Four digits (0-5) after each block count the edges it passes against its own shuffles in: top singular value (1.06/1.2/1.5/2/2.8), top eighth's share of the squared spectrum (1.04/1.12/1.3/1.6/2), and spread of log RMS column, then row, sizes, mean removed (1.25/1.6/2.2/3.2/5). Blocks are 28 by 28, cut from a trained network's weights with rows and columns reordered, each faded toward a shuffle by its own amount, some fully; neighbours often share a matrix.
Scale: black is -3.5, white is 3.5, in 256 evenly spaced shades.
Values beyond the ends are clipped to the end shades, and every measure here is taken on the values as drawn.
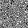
0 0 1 0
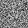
0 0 0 0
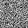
0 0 0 0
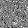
0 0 0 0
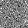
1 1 0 0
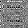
4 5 2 2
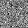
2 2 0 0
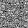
2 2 0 0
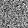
1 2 0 0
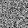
2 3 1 0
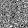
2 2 0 0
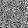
2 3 0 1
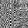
3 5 2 0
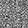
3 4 0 1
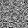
3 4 0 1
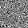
0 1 0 0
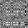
3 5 2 2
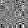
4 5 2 1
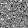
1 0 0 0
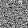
2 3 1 0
